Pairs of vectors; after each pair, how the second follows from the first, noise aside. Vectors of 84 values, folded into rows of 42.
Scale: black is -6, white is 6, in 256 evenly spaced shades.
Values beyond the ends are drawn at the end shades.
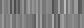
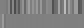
partly zeroed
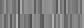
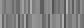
reversed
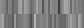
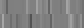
partly zeroed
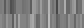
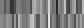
scaled up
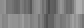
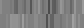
partly zeroed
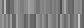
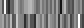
scaled up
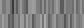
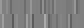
partly zeroed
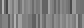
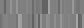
partly zeroed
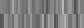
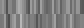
reversed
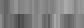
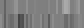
partly zeroed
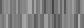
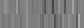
partly zeroed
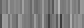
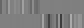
partly zeroed
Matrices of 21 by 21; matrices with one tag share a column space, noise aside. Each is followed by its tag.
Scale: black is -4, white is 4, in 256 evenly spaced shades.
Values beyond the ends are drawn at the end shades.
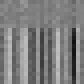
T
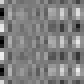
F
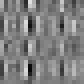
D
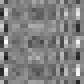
F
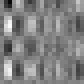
D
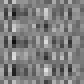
F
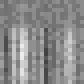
T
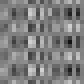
F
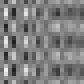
F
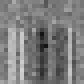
T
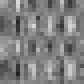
D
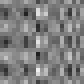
F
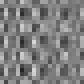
F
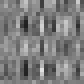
D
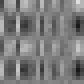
D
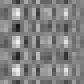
F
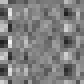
F
